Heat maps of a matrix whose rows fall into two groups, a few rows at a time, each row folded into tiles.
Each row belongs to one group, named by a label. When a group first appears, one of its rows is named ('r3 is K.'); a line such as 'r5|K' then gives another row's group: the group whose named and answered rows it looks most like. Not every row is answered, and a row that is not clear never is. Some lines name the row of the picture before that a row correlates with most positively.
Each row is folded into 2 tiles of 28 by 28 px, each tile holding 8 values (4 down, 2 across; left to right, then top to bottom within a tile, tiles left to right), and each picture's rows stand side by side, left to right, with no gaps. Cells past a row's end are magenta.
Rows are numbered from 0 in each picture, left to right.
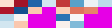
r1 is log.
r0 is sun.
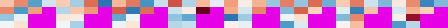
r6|sun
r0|sun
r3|log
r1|log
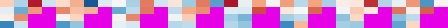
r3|log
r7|sun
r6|log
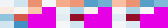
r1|sun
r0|log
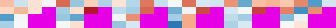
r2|log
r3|sun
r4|log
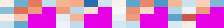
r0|log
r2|log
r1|sun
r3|log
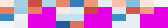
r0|log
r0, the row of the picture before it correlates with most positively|3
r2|log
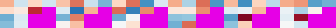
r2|sun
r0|log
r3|log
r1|sun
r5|sun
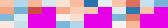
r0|log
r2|sun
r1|sun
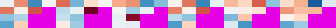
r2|sun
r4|log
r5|sun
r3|sun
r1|log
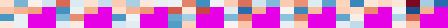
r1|log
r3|sun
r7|sun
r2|log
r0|log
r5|sun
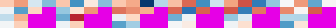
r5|sun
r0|sun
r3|sun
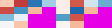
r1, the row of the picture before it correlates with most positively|0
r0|sun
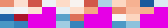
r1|log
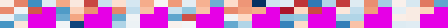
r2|log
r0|sun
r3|log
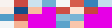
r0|sun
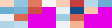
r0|log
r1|sun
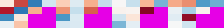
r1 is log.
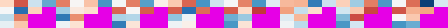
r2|sun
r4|sun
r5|sun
